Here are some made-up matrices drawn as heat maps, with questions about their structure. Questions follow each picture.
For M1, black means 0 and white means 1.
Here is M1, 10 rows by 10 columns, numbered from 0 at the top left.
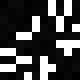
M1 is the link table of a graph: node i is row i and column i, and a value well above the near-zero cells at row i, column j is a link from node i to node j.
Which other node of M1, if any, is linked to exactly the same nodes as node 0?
node 1
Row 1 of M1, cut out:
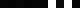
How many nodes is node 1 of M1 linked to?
2
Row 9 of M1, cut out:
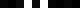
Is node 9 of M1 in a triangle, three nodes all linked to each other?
no
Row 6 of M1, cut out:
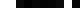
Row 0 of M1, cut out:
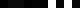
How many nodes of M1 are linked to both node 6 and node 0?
1
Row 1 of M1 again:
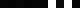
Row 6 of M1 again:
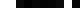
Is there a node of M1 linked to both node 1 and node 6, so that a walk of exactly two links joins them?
yes
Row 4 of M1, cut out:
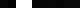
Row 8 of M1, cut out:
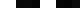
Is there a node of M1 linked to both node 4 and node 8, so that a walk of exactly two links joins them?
no
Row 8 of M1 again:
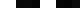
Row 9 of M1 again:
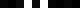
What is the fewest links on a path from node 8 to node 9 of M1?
2
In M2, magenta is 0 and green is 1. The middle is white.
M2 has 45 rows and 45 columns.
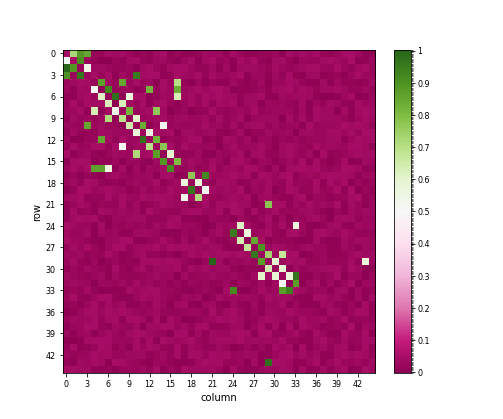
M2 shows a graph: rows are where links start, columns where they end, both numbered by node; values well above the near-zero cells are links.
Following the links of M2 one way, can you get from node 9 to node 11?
yes
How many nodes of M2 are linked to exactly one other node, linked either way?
2
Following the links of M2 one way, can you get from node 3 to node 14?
yes
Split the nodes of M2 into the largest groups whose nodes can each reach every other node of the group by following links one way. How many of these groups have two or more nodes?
3
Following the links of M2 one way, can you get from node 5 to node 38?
no
